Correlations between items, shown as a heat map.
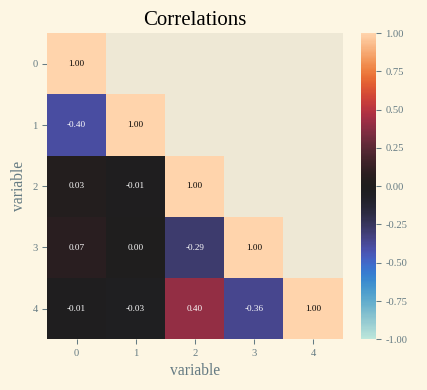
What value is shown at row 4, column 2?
0.40
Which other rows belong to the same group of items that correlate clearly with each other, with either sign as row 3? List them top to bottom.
2, 4
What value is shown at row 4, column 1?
-0.03
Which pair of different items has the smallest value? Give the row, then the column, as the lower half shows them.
1, 0
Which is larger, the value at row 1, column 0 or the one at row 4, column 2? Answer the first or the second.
the second
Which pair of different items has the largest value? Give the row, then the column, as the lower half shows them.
4, 2
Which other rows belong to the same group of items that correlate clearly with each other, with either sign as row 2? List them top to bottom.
3, 4
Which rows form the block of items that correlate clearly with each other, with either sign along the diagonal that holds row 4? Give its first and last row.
2 to 4
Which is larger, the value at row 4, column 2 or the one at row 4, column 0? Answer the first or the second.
the first
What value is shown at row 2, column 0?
0.03
